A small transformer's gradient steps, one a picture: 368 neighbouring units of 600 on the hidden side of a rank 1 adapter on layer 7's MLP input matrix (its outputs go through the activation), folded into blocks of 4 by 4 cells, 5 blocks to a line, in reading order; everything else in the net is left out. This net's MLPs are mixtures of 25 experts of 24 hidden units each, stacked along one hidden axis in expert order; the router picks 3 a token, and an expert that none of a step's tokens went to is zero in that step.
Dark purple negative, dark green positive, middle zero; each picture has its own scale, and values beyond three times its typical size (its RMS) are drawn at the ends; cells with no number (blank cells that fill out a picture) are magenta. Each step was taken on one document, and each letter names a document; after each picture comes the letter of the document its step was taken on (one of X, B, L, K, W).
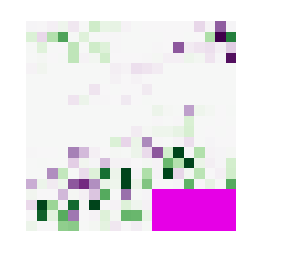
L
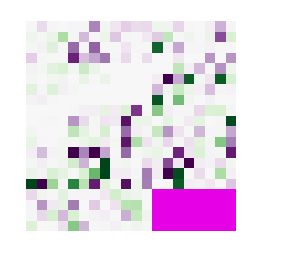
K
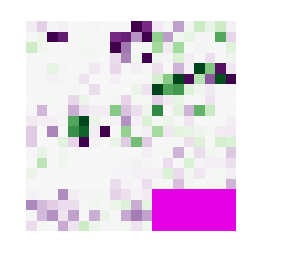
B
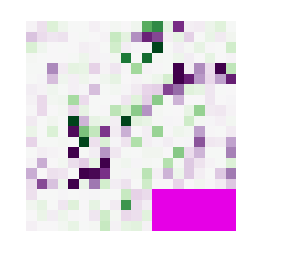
B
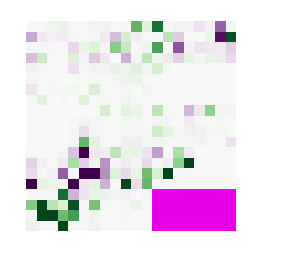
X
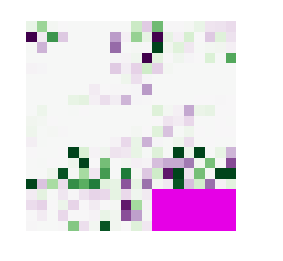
L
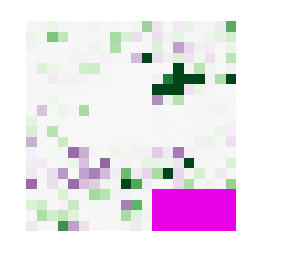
X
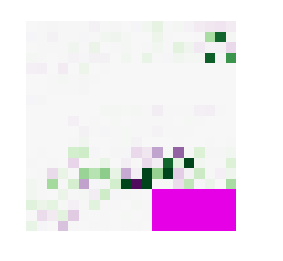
L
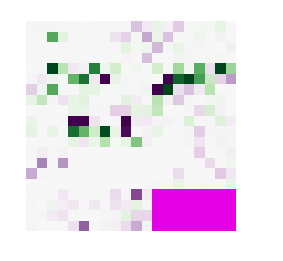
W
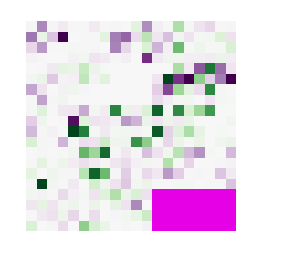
B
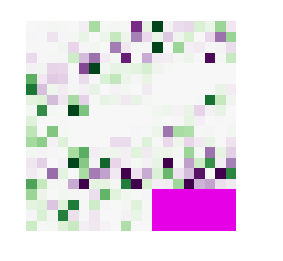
L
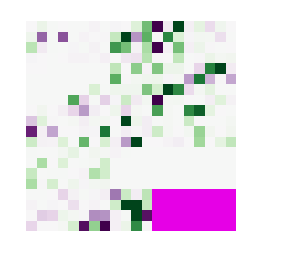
B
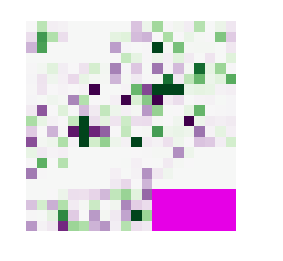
B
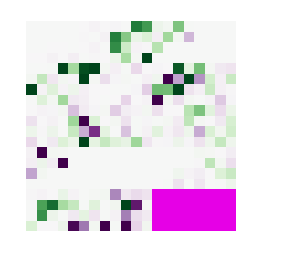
W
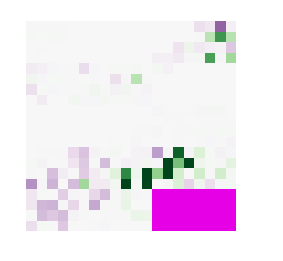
L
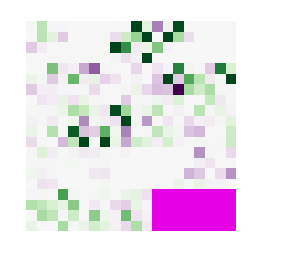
W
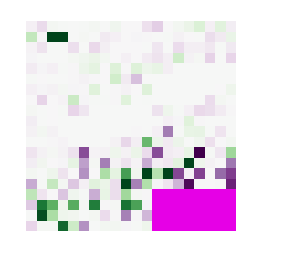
X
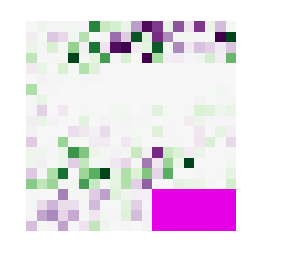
X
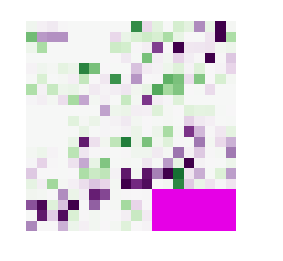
X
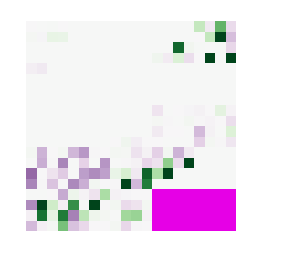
L
